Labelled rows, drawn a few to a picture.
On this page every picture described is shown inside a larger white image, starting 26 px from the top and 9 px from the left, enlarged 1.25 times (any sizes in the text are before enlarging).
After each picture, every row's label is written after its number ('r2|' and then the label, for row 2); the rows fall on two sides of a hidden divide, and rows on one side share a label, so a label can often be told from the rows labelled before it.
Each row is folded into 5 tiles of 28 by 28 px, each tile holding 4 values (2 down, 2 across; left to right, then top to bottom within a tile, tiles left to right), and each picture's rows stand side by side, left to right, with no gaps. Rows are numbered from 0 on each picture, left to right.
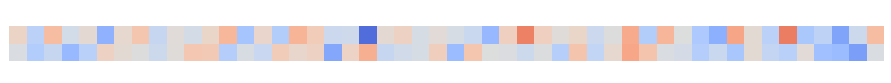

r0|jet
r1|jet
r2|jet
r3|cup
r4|jet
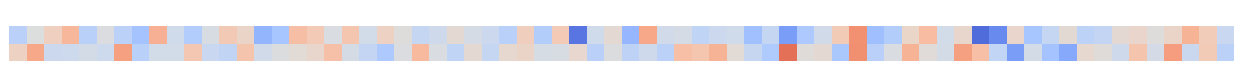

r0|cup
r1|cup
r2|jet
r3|jet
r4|cup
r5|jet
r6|cup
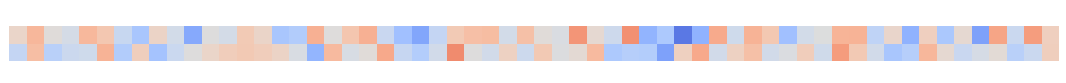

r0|jet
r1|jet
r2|cup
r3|jet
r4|cup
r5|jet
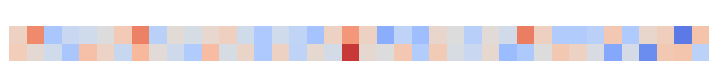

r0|cup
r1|jet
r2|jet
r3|jet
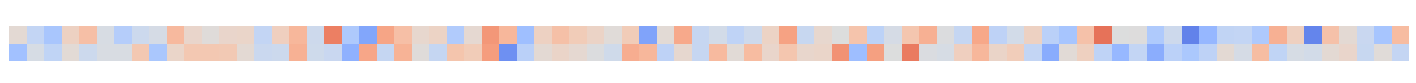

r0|jet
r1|cup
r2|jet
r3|cup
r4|jet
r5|cup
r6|jet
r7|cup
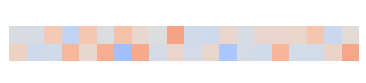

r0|jet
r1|jet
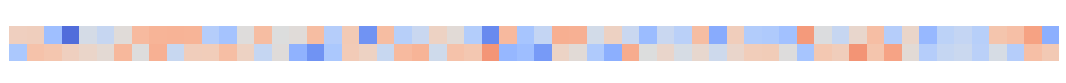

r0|cup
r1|jet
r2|jet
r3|jet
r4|cup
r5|cup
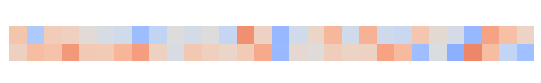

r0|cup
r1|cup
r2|cup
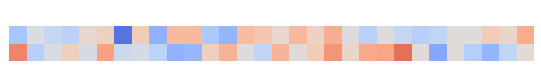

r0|jet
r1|cup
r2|jet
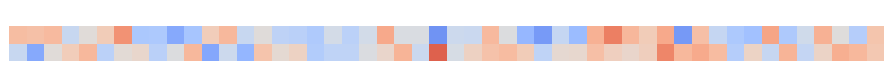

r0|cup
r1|jet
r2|cup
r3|jet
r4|cup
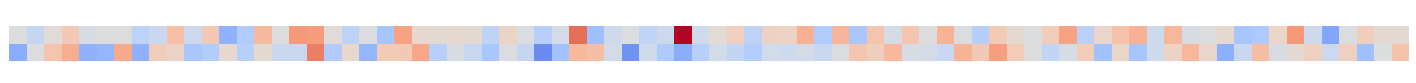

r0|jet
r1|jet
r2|jet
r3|jet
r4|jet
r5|cup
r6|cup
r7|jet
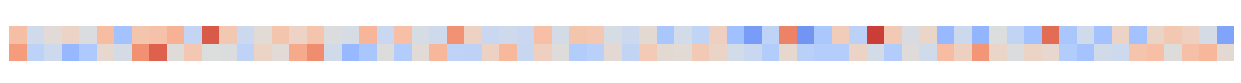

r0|cup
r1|cup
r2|cup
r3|cup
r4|jet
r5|jet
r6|cup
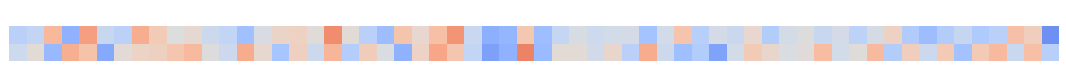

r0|jet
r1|cup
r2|jet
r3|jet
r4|jet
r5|cup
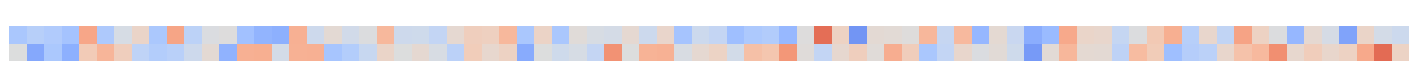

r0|jet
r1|cup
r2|cup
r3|cup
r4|cup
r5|jet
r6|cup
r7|cup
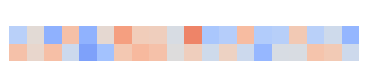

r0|cup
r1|cup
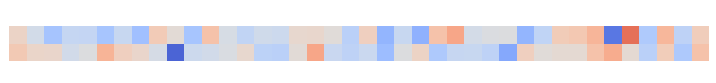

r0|cup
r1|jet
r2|jet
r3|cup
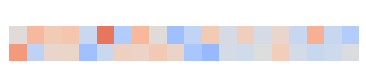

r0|cup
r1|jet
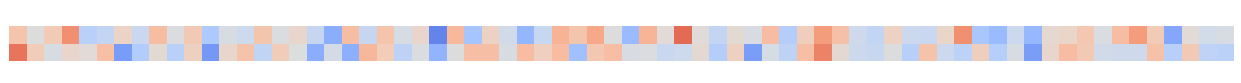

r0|cup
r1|jet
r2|cup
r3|cup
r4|cup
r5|jet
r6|jet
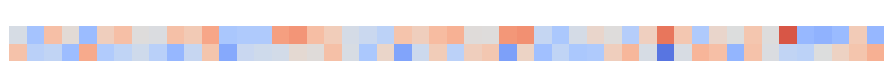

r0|cup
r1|cup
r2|jet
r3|jet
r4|jet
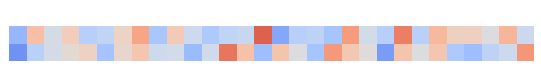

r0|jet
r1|jet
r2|jet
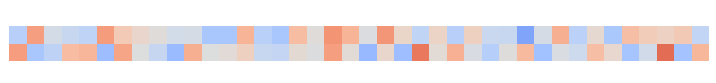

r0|cup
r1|cup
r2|jet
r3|cup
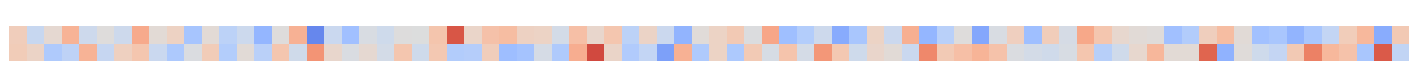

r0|cup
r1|cup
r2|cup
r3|jet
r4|cup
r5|jet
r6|cup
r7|cup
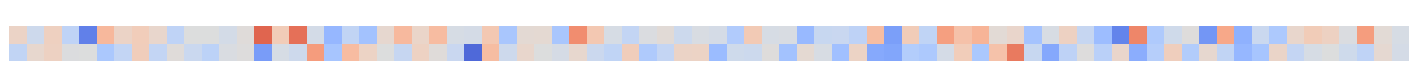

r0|cup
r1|jet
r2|jet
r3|jet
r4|jet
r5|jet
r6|jet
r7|jet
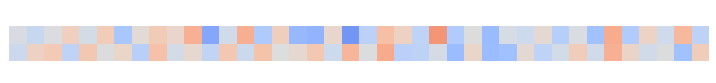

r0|cup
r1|cup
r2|jet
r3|jet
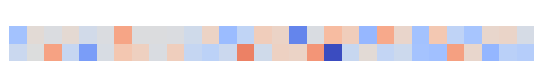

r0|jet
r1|jet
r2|jet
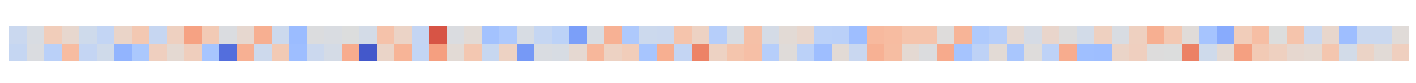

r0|jet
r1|jet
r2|jet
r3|jet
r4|jet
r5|jet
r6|cup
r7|cup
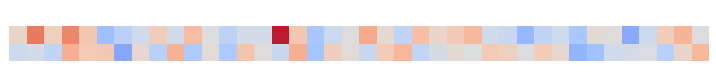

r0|jet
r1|cup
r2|cup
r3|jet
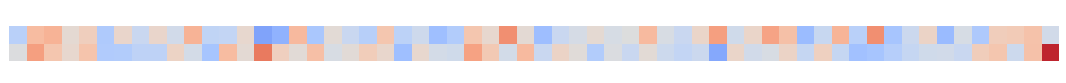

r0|jet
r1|cup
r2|cup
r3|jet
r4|jet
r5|jet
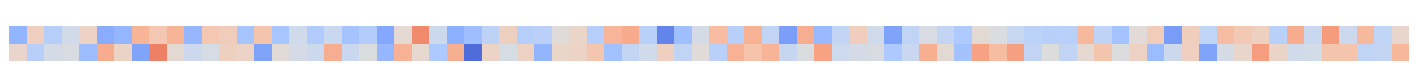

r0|jet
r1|jet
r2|jet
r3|jet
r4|cup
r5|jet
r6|jet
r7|cup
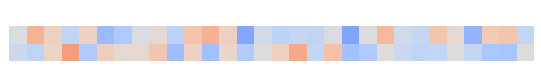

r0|jet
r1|cup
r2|jet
